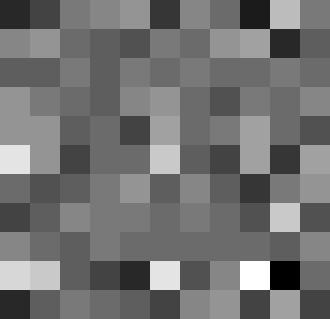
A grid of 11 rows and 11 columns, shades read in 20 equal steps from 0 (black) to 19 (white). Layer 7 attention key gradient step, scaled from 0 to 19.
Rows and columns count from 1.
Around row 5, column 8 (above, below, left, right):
6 5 8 12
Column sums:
101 97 86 87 87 104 93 91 97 89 92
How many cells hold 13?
0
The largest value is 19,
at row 10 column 9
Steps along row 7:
down up up up down up down down up up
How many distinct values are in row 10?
11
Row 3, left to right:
7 7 9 7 9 8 9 8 8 9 8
